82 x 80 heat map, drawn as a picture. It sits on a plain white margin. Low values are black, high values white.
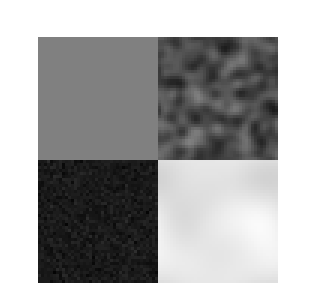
The table splits into 2 rows of 2 panels. Panel 1,1: middling, flat. Panel 1,2: low, blotchy. Panel 2,1: very low, fine-grained, faint in contrast. Panel 2,2: very high, smooth, faint in contrast.
